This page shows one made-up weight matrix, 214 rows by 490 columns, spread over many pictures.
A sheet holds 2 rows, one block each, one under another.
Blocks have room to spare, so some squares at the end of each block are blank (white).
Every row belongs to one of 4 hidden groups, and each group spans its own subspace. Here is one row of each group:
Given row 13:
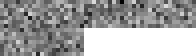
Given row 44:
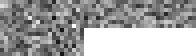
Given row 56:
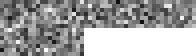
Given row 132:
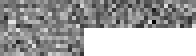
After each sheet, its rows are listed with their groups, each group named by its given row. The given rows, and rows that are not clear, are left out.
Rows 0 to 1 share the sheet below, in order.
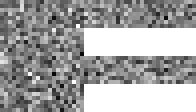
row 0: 132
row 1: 44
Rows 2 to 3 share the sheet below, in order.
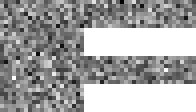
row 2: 13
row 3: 44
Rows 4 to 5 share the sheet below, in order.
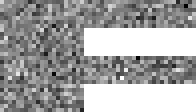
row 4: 56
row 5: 132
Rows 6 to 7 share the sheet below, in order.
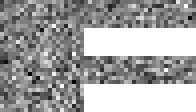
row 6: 56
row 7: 44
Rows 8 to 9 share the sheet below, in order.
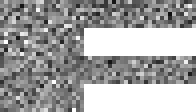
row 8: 132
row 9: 56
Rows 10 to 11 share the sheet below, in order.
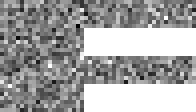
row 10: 132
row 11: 56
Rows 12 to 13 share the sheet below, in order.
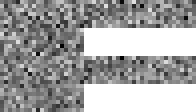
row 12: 13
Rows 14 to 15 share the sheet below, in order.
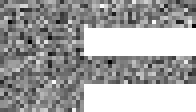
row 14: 132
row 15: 56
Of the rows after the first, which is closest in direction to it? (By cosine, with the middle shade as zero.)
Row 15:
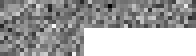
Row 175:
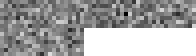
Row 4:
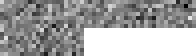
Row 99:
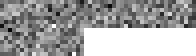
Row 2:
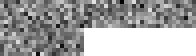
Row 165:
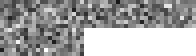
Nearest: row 99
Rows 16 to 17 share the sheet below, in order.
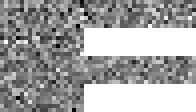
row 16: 132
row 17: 56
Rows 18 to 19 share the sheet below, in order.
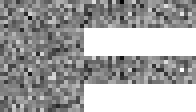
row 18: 13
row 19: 13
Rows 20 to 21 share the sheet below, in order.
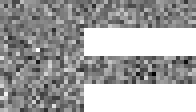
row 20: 44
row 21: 56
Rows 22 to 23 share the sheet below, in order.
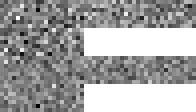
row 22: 132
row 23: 44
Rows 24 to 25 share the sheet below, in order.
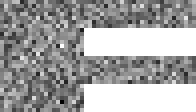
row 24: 13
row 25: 13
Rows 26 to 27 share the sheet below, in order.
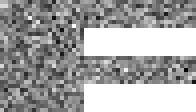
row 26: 44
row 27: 132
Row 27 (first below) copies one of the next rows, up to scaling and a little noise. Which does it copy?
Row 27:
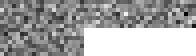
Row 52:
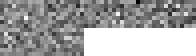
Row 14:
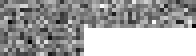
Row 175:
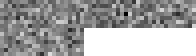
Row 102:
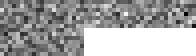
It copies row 102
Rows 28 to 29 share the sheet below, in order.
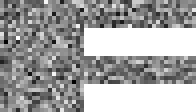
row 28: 132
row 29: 44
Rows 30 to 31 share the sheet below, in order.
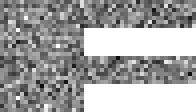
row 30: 132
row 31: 56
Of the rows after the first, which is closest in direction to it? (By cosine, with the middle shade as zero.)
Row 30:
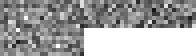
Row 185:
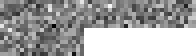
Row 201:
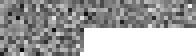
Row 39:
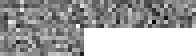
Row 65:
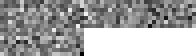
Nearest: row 39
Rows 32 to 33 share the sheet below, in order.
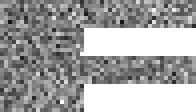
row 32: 132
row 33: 13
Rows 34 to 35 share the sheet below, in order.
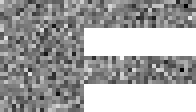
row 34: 56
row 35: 13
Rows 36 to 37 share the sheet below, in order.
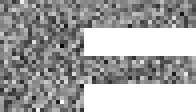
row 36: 13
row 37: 13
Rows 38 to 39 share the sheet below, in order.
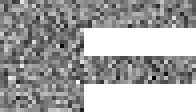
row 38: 13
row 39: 132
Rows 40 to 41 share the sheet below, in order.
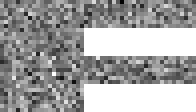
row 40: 13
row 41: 44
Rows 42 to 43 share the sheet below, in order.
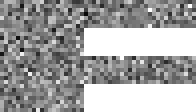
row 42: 132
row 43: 13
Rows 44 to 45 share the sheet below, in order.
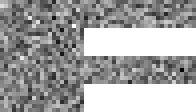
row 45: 13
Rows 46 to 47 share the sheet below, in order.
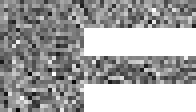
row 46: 132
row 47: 44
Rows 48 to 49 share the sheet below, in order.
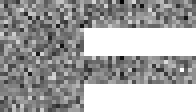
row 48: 13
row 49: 13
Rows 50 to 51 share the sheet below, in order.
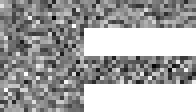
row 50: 44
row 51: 132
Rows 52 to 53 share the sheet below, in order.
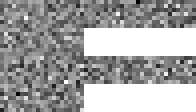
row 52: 132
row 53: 132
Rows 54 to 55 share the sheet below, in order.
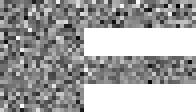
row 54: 132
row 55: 132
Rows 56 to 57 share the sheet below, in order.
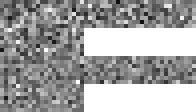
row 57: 132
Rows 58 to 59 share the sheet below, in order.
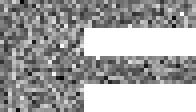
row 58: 13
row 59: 44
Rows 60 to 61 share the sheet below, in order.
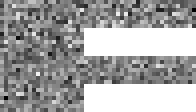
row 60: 132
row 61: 132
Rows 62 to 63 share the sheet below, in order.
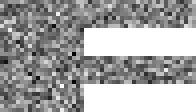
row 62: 56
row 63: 44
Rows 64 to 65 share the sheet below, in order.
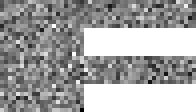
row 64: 56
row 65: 132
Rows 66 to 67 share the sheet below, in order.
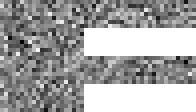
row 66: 44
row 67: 56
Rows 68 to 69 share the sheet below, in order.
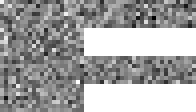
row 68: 56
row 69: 132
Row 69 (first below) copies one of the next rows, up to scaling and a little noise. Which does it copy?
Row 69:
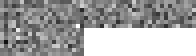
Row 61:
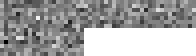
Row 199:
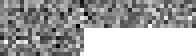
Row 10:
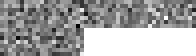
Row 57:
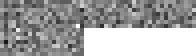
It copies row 57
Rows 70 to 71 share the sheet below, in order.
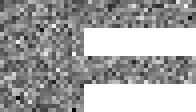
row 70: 56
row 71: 56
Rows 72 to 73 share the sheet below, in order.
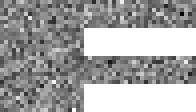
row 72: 13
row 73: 56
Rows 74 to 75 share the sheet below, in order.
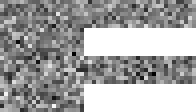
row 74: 56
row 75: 56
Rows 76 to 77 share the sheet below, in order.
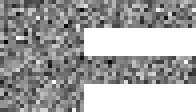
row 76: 132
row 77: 56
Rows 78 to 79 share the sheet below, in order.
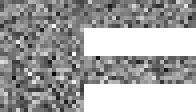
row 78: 56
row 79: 44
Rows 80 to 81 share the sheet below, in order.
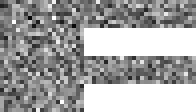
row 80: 44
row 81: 13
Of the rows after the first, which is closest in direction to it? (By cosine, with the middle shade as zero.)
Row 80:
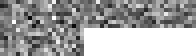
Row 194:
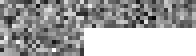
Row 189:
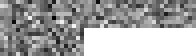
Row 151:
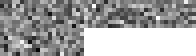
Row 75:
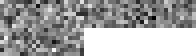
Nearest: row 151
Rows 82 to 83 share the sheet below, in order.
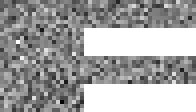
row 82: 56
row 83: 13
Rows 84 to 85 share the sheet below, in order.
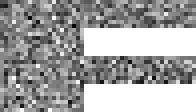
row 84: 44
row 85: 132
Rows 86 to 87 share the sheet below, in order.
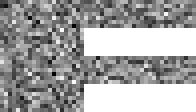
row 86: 44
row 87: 44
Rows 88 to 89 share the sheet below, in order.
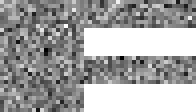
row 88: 56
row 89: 13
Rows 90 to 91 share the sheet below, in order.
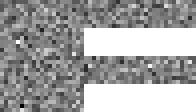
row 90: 56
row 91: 132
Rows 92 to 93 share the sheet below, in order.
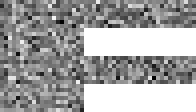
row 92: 44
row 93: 132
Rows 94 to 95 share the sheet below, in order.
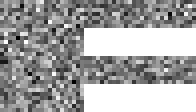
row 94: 132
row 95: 44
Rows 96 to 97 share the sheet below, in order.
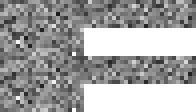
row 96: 56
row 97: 56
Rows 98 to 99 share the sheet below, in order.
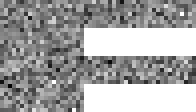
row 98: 13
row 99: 56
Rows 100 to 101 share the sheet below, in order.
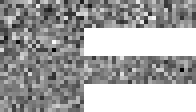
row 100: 56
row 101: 13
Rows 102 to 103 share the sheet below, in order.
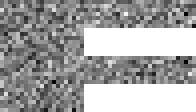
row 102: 132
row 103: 56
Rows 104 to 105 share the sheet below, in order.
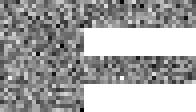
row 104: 13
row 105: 132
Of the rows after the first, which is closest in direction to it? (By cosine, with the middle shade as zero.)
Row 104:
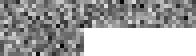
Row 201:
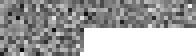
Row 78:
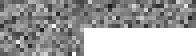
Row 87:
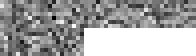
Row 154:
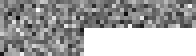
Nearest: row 78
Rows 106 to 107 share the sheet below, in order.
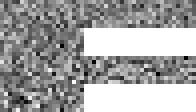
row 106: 13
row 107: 44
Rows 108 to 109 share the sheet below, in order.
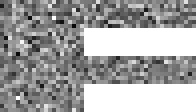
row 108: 44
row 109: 56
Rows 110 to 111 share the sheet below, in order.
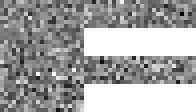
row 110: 13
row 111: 132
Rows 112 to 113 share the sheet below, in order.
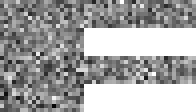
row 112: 13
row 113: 56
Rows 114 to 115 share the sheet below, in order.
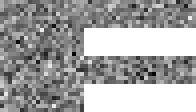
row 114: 56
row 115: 56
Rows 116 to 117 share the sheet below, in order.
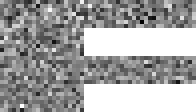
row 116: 56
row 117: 132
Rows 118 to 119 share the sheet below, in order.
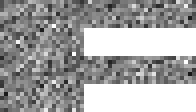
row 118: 56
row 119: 56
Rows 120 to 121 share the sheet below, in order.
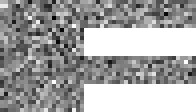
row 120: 44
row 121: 56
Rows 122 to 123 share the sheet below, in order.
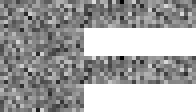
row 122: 13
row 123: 13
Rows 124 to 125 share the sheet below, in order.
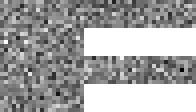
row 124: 132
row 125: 13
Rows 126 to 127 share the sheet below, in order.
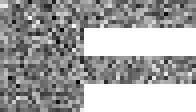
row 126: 44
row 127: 132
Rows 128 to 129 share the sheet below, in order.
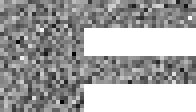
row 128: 56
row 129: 13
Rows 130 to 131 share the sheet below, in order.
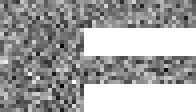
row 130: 13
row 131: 44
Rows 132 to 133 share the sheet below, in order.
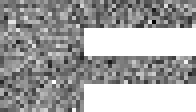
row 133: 56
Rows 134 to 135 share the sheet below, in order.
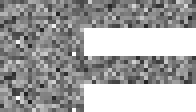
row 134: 56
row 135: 56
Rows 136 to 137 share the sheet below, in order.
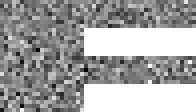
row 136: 44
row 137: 132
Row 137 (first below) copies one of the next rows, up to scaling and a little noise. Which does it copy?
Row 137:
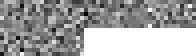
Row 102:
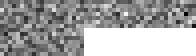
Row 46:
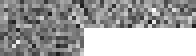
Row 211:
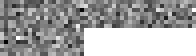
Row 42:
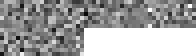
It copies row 42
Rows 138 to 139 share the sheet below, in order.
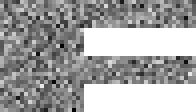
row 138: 13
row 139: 56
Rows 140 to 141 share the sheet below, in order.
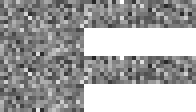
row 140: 13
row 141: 13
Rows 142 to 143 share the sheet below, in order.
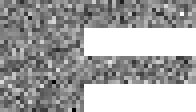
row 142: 13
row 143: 56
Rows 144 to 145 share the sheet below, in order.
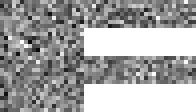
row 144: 44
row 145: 56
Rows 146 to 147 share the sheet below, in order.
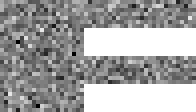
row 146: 56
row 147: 44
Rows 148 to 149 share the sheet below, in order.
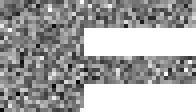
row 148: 56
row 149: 132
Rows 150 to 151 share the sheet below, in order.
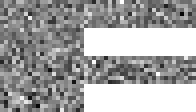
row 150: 13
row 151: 44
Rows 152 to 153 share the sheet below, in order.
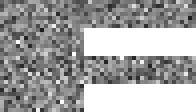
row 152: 56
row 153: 13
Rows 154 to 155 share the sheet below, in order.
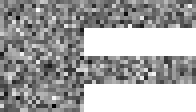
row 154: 132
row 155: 56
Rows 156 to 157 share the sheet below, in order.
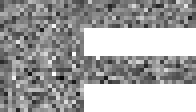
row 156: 56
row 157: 44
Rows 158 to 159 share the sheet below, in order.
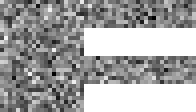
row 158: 56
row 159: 44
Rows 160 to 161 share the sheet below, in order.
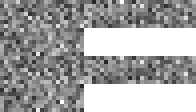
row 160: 13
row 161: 13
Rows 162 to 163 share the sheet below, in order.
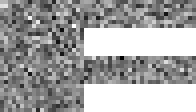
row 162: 44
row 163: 13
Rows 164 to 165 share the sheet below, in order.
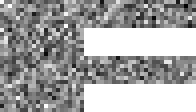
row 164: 56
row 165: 56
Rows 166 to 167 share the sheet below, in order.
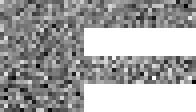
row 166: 56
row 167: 132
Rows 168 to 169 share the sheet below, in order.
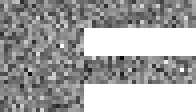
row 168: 13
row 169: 13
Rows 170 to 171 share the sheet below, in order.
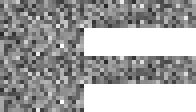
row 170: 13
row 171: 13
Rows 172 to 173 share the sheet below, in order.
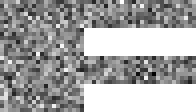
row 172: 13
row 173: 56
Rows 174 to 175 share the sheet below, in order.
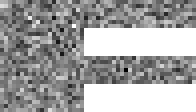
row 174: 44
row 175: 132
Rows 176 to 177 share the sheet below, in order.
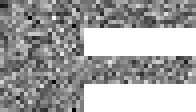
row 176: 44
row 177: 56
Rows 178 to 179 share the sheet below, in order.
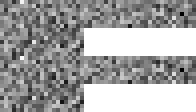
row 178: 13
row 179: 13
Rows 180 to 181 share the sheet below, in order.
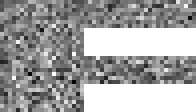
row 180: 56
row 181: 44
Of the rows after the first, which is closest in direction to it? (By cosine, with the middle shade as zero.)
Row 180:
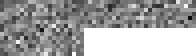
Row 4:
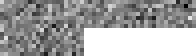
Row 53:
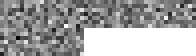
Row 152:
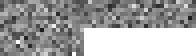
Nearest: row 152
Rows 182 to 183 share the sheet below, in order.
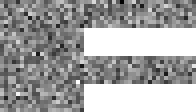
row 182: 13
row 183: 132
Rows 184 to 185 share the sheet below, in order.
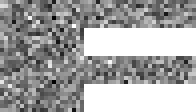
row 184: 44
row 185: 56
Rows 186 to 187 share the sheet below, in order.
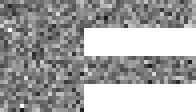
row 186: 56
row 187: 132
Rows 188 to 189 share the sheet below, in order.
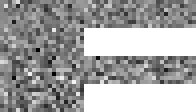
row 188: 44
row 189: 44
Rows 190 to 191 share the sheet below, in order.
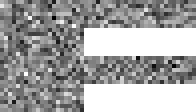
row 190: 44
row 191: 132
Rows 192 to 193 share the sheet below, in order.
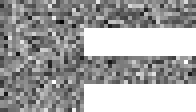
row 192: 44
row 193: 56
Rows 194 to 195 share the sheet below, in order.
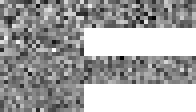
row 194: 56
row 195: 13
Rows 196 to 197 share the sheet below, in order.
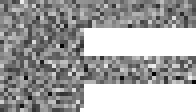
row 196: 13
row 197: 132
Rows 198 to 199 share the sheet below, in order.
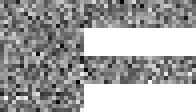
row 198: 13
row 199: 132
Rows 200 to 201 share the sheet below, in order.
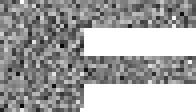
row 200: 13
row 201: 132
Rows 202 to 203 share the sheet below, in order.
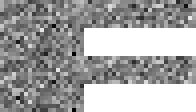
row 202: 56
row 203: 56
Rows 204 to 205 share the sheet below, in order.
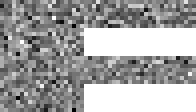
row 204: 44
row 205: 56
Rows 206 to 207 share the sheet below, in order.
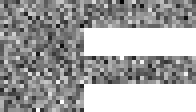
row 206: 13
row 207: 13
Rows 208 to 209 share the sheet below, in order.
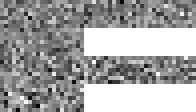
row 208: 13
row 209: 44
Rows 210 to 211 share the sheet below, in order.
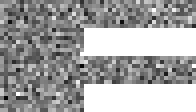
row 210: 132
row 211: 132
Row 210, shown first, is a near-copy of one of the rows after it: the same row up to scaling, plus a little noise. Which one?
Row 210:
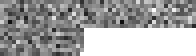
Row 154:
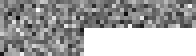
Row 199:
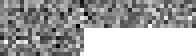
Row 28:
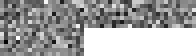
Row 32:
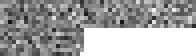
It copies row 32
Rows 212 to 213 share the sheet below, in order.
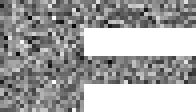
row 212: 44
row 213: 56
